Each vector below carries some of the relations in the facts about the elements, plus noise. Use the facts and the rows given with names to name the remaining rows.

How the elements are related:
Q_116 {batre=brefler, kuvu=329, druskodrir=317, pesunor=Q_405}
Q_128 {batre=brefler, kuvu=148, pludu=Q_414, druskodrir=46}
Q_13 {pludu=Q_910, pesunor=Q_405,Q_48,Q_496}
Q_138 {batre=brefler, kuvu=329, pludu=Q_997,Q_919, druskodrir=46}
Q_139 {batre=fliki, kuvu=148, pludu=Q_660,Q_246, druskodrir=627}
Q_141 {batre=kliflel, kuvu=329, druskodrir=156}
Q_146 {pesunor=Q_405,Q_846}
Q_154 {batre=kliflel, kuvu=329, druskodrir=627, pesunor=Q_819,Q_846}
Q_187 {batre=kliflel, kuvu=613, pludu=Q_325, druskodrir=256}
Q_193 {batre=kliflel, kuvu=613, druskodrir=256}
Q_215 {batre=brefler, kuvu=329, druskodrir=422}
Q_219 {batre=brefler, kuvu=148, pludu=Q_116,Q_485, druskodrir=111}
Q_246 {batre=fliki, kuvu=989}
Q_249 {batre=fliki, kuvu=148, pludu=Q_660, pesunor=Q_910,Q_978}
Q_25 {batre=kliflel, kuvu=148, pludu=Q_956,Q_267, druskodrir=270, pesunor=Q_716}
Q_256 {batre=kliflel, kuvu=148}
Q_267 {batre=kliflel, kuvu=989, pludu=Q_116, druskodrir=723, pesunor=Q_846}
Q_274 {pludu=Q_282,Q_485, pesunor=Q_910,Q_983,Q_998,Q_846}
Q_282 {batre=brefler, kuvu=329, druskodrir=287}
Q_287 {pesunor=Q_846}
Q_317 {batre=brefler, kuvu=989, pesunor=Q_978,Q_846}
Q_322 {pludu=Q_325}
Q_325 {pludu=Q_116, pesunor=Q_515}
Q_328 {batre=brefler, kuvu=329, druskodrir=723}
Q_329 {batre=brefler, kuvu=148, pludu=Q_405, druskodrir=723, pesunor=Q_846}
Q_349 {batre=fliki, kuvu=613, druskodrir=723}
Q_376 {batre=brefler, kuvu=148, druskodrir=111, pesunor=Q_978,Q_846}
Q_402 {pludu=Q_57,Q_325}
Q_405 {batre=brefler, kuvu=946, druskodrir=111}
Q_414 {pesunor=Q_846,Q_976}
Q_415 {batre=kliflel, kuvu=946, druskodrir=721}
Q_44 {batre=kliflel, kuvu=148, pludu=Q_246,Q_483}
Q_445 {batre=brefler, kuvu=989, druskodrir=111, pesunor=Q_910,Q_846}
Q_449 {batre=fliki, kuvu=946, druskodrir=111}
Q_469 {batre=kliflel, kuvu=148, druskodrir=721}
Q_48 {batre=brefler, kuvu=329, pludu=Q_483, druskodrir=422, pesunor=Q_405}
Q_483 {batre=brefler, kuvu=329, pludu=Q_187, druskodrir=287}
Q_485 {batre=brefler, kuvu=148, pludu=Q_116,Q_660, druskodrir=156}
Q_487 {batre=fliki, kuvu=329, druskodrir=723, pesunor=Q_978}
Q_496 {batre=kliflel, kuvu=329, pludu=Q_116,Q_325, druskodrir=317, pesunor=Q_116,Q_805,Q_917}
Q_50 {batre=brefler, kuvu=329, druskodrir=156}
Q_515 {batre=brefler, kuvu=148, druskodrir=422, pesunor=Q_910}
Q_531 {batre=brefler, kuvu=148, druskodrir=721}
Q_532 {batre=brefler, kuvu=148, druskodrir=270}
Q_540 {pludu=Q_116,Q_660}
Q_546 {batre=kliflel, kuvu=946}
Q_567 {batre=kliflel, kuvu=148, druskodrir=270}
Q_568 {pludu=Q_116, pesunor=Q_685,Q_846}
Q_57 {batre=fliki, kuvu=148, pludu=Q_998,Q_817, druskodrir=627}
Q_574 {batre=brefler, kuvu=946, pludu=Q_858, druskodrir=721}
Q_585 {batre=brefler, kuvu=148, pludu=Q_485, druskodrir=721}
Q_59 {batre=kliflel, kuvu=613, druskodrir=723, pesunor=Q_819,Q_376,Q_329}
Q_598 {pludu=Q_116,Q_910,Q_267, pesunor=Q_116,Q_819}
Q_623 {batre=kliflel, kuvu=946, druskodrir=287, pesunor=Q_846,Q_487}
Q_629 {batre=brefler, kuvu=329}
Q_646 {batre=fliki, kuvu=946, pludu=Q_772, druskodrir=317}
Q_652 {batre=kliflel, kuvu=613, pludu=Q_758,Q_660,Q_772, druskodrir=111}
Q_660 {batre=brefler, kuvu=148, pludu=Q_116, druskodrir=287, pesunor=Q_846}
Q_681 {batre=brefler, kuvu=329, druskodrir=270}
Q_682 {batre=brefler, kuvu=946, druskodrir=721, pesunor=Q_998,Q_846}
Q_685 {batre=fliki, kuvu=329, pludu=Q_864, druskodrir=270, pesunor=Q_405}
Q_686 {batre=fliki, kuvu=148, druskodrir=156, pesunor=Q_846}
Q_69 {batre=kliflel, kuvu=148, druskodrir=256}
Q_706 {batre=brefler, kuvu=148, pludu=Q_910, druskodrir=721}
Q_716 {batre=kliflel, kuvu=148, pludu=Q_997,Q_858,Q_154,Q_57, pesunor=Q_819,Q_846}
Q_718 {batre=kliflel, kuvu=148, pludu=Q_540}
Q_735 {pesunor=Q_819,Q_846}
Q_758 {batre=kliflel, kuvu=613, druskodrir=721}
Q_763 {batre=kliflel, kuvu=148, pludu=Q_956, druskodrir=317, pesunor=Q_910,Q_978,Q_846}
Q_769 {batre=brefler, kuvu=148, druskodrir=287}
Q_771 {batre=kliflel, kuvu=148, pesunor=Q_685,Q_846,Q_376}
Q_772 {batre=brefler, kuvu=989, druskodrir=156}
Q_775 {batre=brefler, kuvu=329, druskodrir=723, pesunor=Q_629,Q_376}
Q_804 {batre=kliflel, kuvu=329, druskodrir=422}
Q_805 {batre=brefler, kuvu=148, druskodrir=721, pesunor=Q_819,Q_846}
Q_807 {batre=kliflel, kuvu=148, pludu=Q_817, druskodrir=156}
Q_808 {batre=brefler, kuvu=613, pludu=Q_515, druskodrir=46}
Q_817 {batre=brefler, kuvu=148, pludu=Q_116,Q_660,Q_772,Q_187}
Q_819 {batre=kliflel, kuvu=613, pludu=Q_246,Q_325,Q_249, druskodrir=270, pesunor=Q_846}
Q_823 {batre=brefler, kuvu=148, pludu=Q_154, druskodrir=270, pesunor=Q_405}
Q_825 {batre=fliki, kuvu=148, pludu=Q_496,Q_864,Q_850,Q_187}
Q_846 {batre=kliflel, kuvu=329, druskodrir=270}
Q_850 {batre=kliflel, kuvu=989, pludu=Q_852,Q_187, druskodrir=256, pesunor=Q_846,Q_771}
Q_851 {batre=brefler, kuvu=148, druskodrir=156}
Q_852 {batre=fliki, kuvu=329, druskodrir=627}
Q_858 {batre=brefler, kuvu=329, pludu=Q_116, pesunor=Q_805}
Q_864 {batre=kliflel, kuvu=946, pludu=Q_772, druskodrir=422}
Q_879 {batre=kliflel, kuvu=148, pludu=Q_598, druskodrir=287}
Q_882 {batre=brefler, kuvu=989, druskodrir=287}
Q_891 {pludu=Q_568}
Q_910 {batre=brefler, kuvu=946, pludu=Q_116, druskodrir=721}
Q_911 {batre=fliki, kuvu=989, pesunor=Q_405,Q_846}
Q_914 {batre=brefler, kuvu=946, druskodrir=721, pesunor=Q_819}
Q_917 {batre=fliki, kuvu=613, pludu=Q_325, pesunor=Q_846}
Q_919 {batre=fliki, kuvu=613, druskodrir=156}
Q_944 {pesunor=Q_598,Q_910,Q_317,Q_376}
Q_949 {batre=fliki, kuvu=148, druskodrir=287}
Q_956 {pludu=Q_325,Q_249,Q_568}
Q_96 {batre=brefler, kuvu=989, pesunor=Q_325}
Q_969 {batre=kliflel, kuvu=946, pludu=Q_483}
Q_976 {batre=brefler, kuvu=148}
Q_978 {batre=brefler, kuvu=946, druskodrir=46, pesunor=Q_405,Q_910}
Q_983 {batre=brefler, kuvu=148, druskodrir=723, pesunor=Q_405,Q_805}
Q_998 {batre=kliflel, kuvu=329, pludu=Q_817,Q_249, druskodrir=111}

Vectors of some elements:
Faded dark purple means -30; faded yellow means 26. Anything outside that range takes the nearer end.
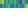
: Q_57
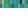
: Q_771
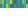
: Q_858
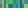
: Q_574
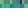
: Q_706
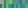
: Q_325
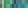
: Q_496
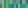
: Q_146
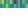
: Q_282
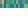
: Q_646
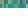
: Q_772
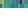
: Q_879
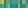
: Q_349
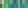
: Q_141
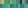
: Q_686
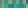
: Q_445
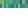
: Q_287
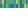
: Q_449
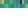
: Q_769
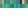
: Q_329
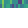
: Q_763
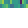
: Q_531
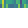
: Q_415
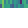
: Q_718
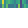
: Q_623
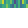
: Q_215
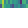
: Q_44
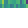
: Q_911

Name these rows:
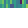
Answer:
Q_823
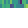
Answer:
Q_219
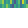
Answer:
Q_629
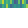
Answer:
Q_138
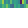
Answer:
Q_976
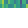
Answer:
Q_882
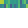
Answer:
Q_919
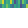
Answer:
Q_483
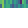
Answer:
Q_25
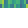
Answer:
Q_246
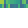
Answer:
Q_917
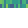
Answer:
Q_997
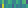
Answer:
Q_850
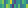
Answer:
Q_116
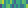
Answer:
Q_852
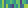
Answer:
Q_405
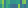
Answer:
Q_59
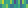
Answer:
Q_50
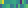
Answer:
Q_949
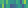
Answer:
Q_652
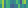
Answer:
Q_193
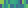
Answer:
Q_825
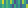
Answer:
Q_48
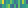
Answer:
Q_487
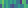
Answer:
Q_716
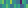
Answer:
Q_660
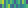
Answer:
Q_685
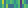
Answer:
Q_978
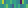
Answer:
Q_515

